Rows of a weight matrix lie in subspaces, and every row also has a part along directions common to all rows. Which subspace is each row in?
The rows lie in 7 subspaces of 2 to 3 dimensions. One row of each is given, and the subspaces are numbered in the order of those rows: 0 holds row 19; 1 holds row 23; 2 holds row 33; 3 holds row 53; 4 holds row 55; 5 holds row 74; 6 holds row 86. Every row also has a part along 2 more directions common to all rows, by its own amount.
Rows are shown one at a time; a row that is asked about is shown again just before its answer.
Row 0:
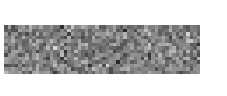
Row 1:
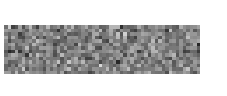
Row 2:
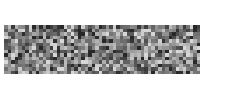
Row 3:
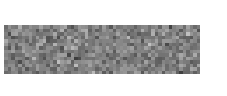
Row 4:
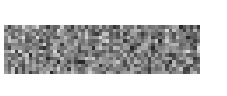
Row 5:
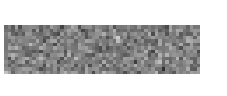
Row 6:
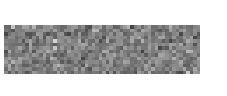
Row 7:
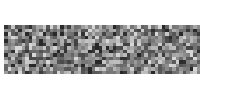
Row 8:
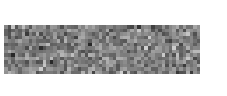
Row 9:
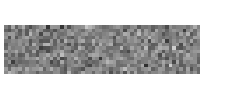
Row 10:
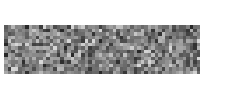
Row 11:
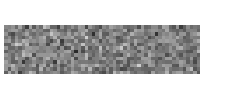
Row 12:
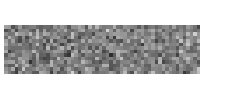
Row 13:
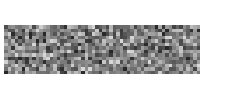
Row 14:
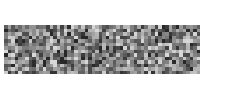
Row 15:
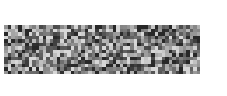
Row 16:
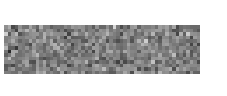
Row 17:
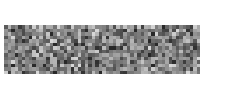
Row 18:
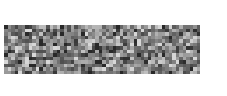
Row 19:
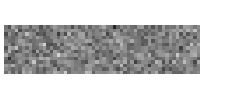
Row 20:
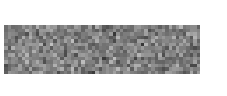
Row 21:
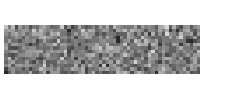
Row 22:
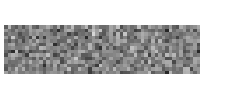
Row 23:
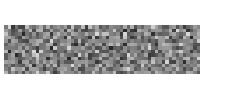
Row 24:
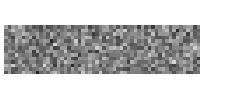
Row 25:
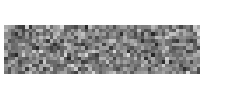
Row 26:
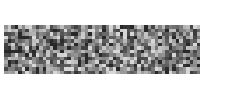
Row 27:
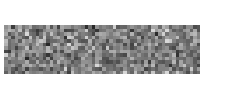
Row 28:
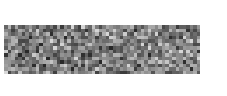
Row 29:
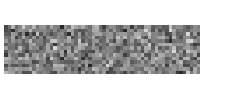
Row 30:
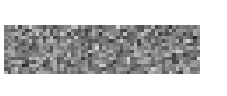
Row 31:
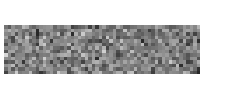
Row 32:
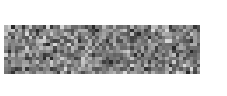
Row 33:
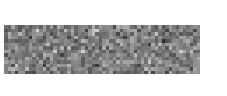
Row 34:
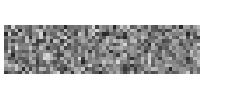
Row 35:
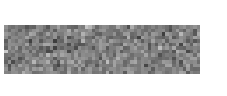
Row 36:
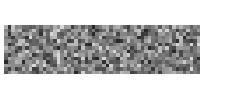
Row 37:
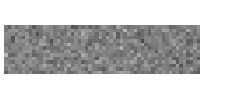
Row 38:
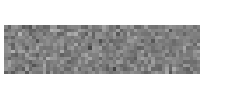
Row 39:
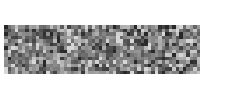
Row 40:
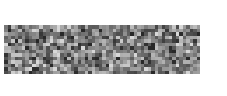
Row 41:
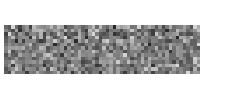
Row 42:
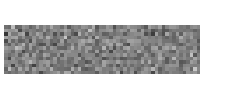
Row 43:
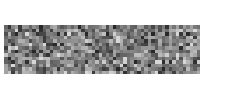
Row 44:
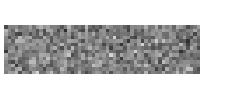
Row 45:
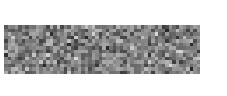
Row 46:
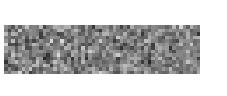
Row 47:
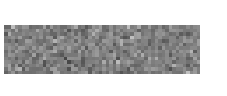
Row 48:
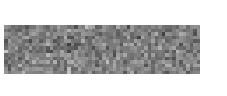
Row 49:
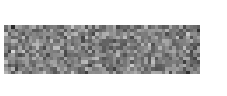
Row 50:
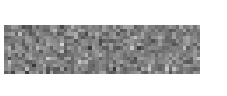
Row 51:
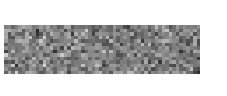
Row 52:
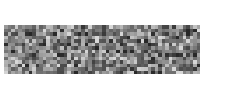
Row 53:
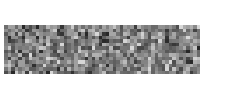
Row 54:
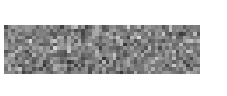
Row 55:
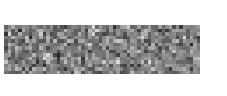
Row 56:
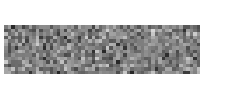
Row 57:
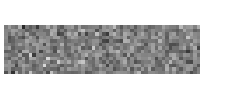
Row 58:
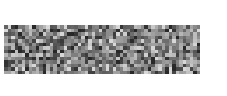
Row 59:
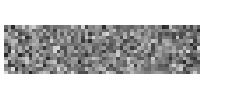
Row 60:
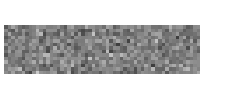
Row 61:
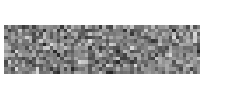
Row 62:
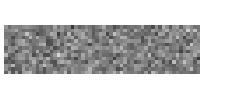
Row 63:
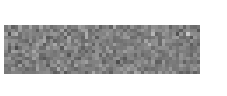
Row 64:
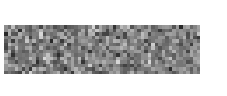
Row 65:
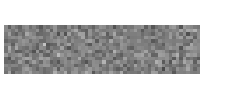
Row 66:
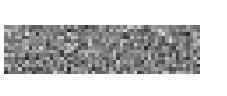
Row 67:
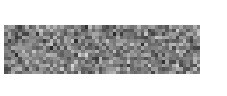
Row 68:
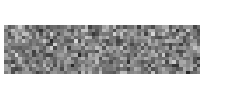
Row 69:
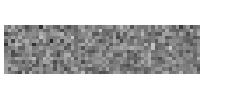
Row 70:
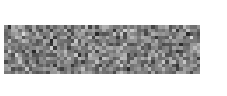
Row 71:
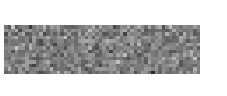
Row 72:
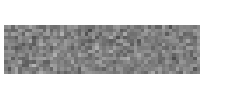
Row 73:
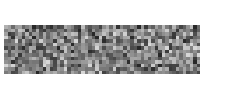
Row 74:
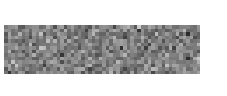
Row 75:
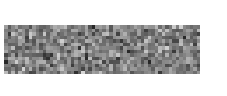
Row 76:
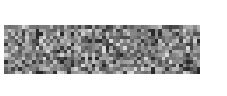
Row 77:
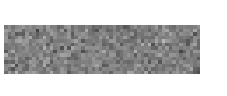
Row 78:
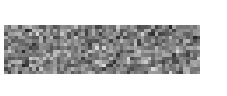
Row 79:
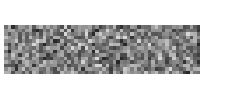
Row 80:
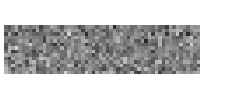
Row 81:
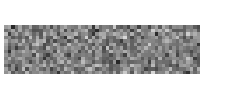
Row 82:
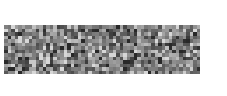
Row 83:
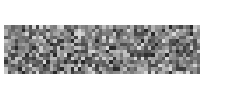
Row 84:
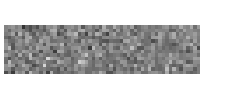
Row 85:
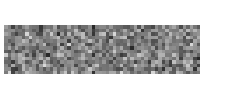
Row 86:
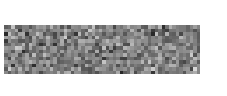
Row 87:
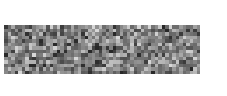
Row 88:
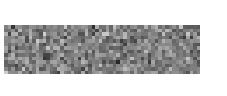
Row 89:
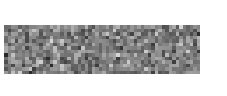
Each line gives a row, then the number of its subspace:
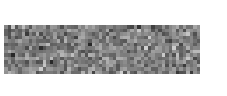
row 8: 5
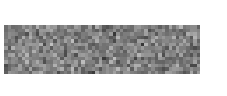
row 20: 1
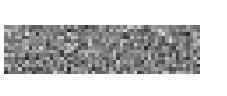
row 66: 5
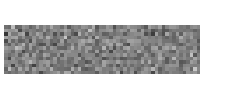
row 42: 6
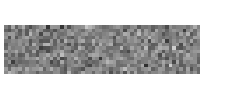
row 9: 5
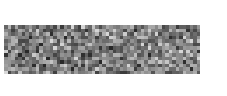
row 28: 1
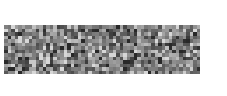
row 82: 2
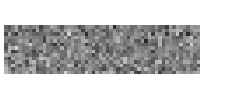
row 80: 0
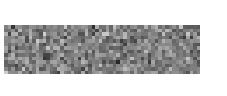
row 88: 4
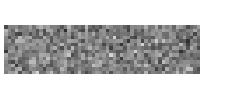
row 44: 2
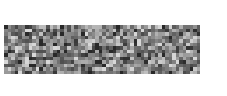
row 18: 6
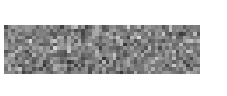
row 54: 5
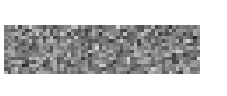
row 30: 6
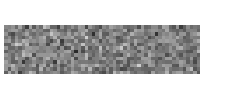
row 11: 4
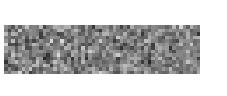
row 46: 4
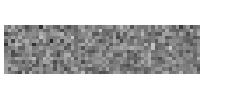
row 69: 4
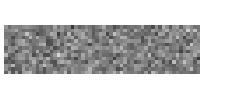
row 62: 0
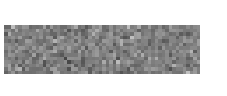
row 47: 5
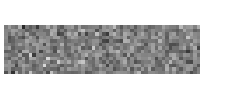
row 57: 3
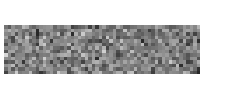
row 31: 2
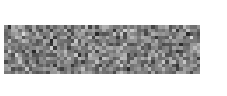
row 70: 1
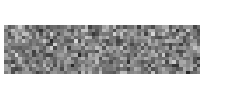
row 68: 1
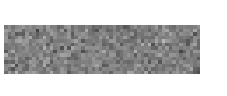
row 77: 2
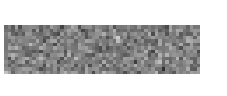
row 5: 0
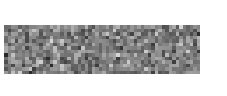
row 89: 4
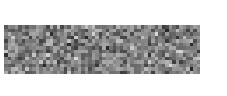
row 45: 5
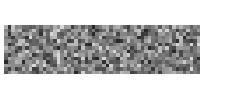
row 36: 4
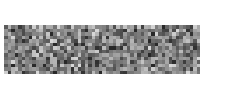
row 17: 1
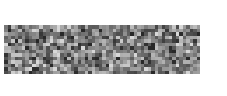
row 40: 4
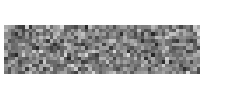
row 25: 1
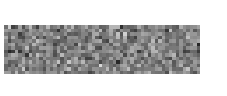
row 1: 3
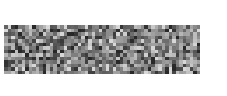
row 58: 3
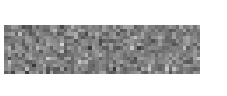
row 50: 3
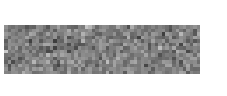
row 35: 5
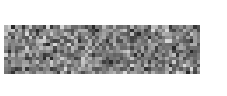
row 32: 5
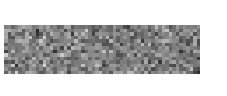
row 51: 2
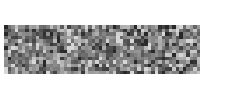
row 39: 0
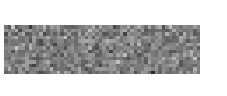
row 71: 6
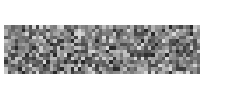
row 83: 1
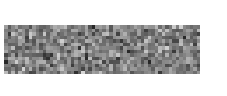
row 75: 4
